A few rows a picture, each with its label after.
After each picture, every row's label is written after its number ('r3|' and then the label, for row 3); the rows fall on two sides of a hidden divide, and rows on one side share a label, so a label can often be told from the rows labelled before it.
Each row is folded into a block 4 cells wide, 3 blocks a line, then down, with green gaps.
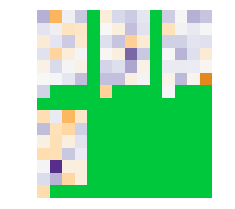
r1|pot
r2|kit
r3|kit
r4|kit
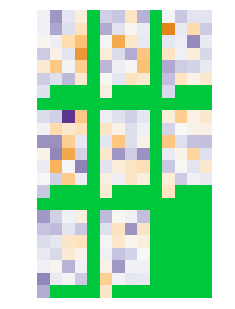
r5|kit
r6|kit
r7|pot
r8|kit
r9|kit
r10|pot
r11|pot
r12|kit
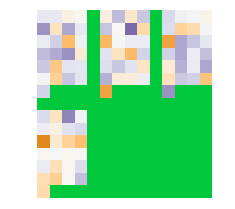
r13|kit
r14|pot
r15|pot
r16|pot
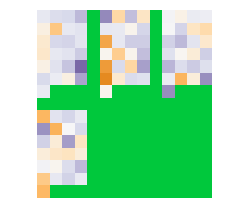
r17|pot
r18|pot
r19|pot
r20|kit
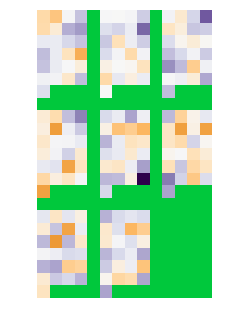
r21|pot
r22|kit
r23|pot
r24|kit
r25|pot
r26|pot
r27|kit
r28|pot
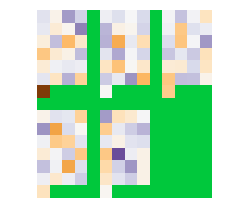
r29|kit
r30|kit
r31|kit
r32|kit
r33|kit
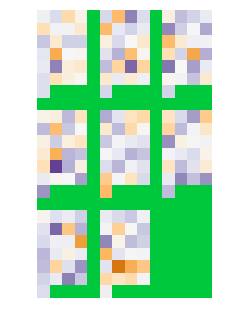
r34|pot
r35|pot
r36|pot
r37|pot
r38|kit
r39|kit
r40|pot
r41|kit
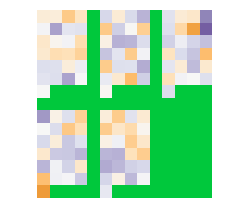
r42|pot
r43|pot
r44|kit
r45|kit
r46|pot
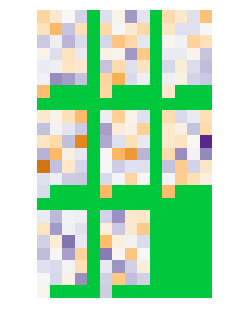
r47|kit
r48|kit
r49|pot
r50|pot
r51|pot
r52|kit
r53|kit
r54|pot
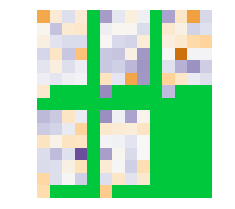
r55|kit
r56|pot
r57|pot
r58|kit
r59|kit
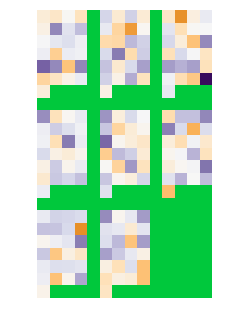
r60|pot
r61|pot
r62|pot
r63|pot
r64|kit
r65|kit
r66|pot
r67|kit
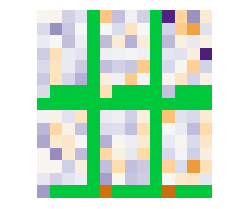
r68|pot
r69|kit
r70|pot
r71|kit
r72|kit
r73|kit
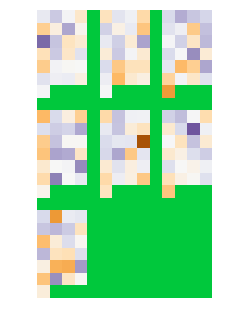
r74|kit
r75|kit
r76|kit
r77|kit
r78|kit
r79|kit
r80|pot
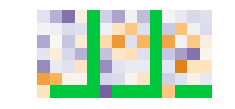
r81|kit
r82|pot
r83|kit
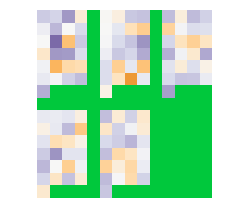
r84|kit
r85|kit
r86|pot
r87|kit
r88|pot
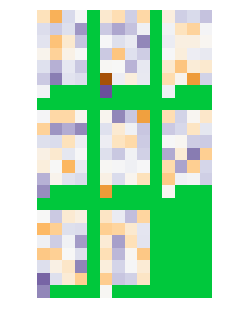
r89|pot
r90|pot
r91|kit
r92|pot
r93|kit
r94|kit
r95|pot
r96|kit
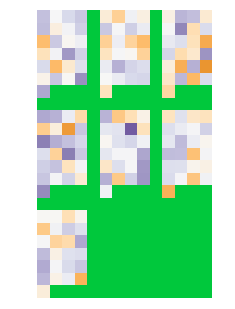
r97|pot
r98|pot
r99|kit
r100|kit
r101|pot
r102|kit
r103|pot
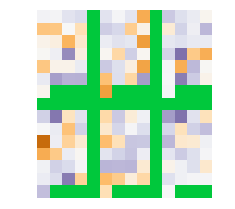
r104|kit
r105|kit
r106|kit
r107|pot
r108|kit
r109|kit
